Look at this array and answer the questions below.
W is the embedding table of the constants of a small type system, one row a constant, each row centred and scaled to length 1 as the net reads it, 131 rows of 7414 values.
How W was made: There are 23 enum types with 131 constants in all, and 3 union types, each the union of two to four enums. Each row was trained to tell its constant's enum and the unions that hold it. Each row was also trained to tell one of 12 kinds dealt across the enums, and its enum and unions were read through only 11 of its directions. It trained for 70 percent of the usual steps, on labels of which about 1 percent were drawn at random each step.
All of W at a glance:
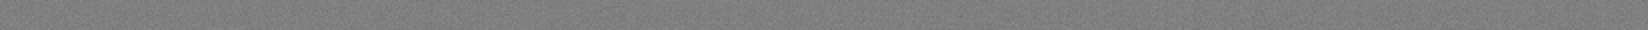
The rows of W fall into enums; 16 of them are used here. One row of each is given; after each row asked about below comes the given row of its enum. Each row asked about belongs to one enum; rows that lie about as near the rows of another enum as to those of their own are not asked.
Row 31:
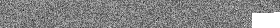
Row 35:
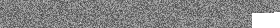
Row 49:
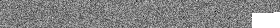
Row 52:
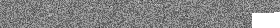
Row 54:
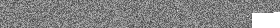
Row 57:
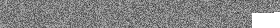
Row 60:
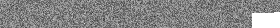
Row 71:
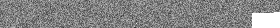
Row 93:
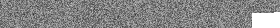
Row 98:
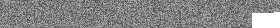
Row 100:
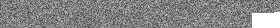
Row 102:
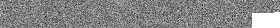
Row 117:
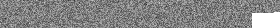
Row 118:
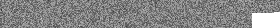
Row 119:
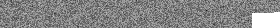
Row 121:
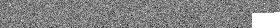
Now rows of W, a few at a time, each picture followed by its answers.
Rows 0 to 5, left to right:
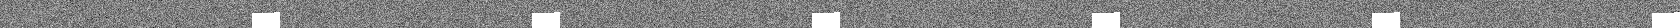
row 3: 52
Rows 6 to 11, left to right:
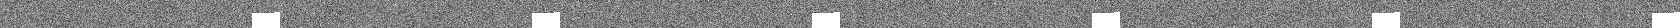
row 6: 52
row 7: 117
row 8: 117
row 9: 121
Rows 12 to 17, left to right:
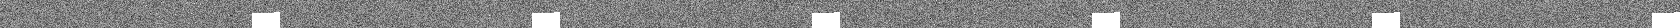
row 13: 35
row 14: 60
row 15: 119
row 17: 71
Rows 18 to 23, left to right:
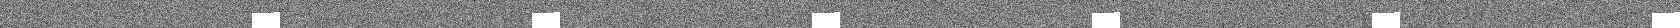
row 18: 54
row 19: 102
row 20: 93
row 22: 119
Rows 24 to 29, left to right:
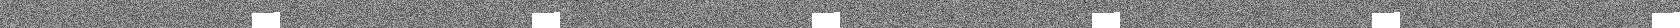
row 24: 71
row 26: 118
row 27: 98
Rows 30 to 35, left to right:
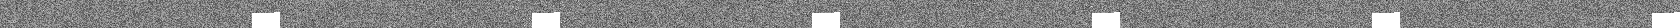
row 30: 60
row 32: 102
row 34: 119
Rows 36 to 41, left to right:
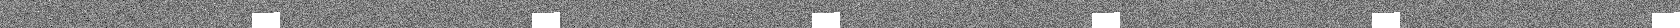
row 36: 117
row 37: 57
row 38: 93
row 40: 57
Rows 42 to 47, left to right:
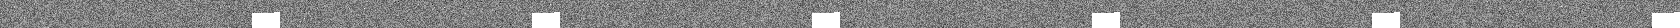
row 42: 98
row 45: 93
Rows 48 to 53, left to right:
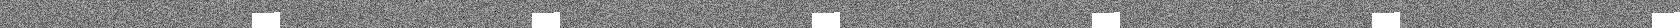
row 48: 100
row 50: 52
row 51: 52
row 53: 57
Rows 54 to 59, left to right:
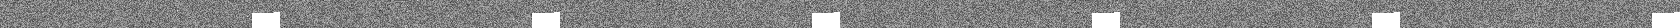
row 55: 35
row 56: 118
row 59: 98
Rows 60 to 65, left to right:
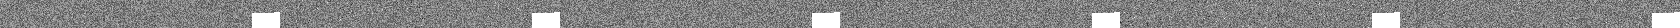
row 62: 35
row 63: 52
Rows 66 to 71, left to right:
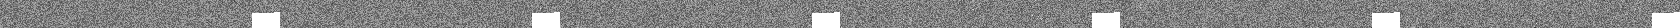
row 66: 119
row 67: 35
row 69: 71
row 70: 35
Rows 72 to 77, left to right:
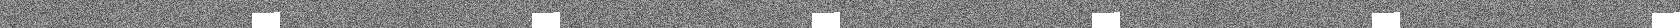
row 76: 93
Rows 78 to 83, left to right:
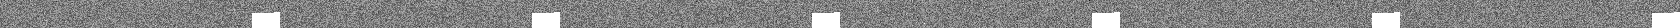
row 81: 35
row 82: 98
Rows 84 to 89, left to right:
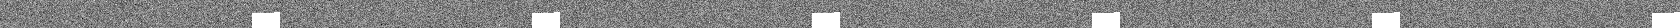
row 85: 98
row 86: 118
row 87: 71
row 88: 118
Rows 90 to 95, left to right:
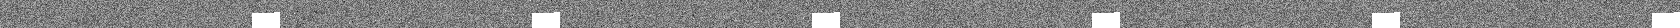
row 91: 49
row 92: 54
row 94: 52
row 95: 54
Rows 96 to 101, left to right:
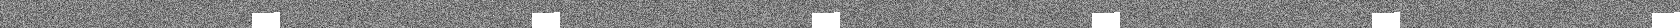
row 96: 71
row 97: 54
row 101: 57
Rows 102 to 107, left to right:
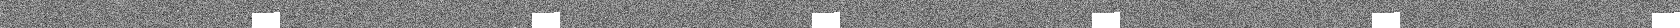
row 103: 54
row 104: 57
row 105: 93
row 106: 121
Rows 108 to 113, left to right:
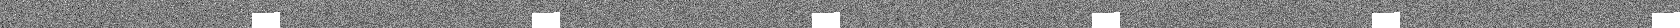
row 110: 117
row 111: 117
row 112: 100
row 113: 71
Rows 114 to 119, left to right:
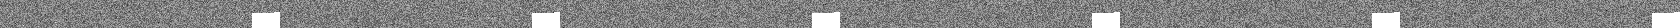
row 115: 100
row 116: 119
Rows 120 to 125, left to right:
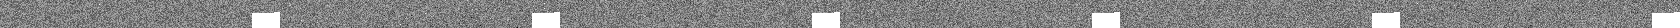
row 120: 119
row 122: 98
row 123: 118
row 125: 49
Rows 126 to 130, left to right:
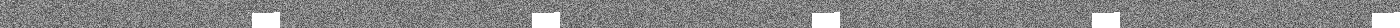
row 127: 57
